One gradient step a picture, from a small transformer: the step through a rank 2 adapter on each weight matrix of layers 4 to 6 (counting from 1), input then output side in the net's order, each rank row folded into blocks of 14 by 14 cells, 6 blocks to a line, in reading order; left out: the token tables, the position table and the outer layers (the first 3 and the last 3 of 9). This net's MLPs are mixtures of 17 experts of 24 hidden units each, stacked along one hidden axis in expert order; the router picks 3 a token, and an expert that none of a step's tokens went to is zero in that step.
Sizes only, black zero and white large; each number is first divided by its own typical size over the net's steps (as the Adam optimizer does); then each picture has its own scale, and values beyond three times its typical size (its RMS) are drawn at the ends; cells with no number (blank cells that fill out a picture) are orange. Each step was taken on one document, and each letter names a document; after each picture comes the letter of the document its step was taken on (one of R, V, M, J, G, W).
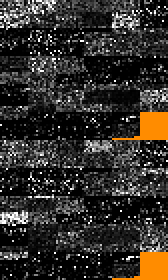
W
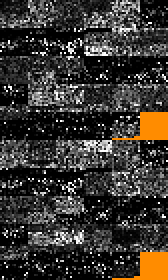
W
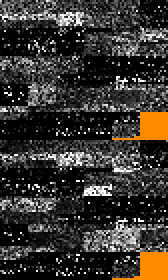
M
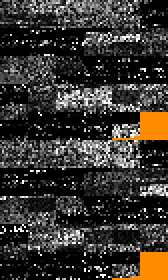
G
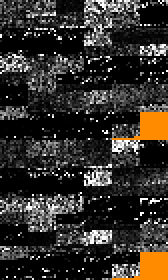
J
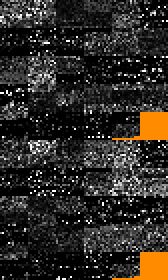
W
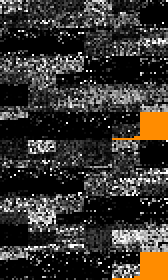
J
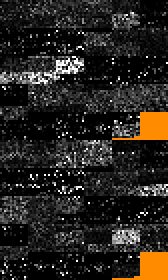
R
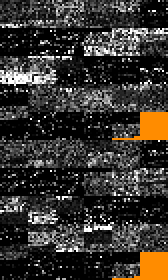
G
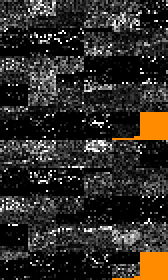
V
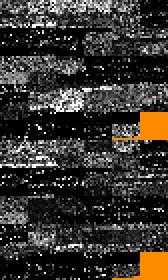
G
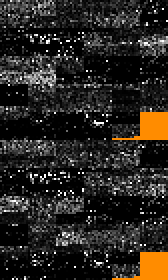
V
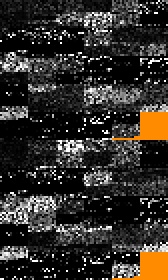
J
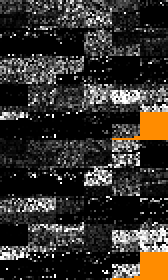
J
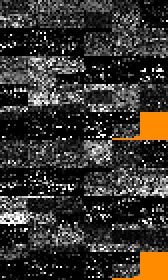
W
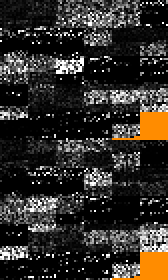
J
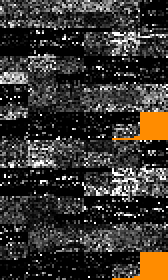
G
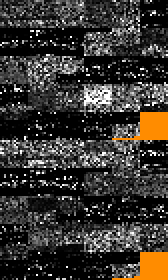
G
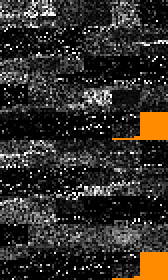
R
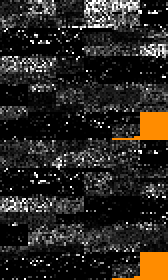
V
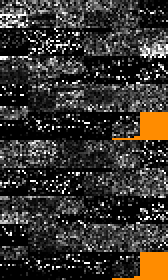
W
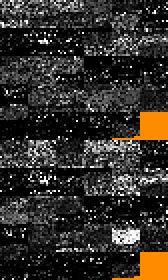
R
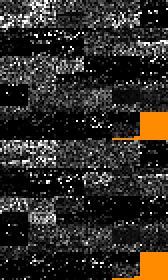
V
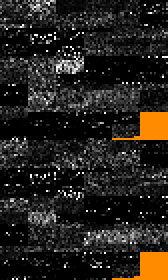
V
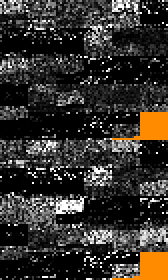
J
